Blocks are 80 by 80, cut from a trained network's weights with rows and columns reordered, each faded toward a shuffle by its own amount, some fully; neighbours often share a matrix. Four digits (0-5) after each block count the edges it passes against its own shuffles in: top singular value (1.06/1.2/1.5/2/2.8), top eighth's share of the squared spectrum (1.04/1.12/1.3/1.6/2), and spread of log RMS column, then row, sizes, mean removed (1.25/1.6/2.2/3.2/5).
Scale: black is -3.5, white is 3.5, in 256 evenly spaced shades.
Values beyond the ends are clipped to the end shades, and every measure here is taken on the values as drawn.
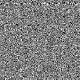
3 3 1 2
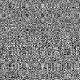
4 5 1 3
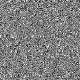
3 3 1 2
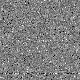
2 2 0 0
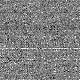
3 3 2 2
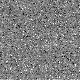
1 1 0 0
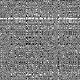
4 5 3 2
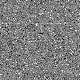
0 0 0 0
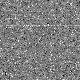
1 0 0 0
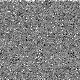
2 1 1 1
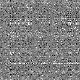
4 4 3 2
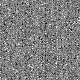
2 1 0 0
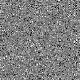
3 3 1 1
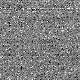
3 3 1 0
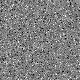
0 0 0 0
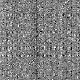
4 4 2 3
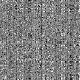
4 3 2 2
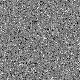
0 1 0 0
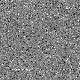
2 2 0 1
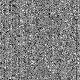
3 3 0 1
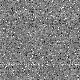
2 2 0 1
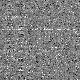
2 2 1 1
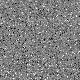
0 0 0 0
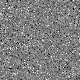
0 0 0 0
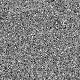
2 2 0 0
